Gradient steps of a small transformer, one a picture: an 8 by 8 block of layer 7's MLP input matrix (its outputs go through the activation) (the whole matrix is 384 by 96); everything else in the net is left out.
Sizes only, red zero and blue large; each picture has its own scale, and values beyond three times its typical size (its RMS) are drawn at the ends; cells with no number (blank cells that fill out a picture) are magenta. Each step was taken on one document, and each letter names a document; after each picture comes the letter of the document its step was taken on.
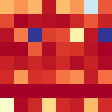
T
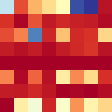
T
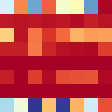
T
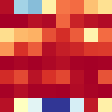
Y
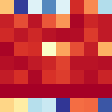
Y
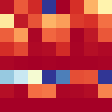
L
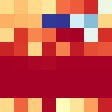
Y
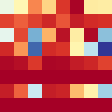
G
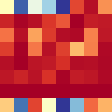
Y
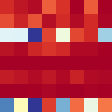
T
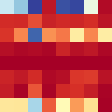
T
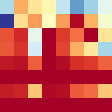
G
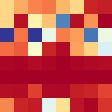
G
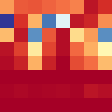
G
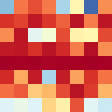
L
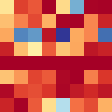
T
